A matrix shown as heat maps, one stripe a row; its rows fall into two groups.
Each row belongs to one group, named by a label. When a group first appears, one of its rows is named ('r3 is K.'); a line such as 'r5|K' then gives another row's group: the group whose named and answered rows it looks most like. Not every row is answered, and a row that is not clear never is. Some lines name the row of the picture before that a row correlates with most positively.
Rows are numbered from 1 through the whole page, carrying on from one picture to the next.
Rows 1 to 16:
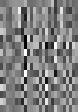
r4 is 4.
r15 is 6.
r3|4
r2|4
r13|6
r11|6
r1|6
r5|6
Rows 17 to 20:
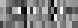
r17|6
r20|4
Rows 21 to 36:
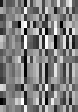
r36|6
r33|6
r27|6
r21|4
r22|6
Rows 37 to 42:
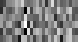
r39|6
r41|4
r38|4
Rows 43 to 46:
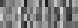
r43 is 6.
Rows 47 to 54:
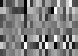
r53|6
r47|4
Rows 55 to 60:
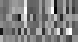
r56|6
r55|6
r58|6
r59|4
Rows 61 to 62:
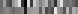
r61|4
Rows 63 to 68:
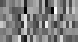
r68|4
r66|6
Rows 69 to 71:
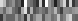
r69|6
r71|4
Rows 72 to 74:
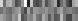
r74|4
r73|4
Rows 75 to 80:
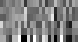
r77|6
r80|4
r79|4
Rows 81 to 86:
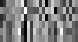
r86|4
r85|4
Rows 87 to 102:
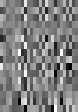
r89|6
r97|6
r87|6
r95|4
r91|4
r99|4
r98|4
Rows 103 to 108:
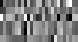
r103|4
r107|4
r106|4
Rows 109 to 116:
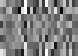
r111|4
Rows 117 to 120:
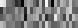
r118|4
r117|6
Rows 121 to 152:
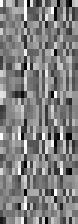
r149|6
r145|4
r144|4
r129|4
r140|4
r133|6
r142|6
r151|4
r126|4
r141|6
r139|4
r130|4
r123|6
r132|6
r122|6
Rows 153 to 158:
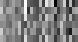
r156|4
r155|6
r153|6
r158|6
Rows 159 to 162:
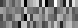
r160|6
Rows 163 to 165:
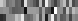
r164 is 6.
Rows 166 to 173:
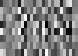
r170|4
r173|6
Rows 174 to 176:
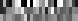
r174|4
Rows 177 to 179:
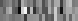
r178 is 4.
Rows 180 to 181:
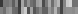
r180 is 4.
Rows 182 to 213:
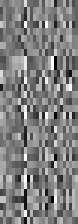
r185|6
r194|4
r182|6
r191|6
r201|4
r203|6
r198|6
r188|6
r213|4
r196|4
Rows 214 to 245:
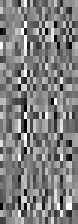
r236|4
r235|4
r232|4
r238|6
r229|4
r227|4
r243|4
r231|4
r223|6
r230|6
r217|6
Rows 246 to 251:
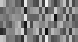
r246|6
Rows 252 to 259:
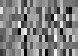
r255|4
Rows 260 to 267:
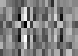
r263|4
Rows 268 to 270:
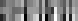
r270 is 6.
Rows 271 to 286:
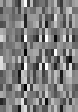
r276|6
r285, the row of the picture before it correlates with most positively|268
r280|6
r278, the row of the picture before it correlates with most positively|269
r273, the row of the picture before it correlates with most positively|269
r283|4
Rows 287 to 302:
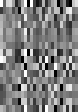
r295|6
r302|6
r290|4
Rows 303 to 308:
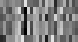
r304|4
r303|6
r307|4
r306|4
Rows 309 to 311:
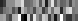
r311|4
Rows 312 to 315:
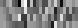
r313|6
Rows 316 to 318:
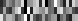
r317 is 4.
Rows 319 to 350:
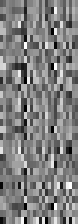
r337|6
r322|4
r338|4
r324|4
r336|4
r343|4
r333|4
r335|6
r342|6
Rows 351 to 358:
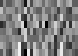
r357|4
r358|4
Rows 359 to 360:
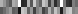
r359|4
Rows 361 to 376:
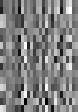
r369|6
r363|6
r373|6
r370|4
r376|6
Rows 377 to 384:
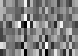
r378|6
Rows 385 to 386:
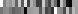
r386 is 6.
